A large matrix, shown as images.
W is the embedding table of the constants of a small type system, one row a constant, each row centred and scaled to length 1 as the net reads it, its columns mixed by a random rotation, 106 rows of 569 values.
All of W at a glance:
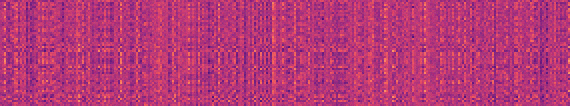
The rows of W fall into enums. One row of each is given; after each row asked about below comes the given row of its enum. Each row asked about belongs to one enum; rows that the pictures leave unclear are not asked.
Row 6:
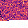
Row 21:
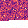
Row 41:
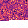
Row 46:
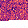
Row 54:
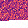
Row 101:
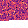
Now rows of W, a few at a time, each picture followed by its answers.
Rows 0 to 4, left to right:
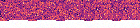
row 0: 6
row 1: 101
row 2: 41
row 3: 46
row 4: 46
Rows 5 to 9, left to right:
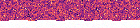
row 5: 21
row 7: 41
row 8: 46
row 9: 21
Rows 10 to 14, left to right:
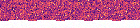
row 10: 46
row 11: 101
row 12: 101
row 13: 21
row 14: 101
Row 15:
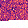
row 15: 46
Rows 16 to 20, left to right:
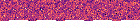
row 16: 21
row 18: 54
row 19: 41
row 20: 101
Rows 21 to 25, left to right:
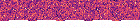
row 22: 54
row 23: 6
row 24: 46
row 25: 6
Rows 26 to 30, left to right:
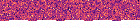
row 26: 101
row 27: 21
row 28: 46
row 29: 21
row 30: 41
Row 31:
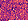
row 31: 46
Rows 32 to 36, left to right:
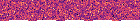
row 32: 101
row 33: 21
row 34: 41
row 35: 101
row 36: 6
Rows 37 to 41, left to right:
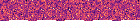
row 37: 41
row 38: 21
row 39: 46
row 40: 21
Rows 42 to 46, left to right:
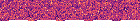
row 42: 54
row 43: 6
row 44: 6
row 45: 101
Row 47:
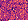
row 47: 46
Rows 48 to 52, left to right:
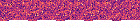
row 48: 6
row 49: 101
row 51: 101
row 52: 54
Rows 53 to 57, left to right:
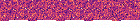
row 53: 21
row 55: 21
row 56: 54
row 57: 6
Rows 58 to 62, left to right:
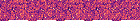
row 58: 46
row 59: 21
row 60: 46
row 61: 46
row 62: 54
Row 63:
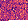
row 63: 46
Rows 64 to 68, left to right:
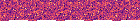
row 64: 21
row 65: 101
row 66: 101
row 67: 101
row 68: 21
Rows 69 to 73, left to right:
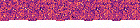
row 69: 21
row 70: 46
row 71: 101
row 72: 46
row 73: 46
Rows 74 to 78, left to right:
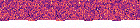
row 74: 54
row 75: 6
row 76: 6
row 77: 46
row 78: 41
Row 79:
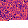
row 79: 6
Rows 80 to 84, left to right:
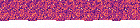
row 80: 54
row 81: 54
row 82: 21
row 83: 21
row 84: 46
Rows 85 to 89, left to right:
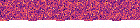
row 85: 6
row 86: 21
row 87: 101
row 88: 101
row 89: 54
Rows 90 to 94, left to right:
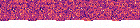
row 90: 46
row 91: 46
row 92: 21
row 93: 6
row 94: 6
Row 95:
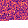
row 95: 101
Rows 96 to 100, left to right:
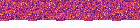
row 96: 101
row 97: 101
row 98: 54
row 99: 21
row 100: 101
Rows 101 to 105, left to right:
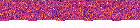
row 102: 21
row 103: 6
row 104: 6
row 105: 54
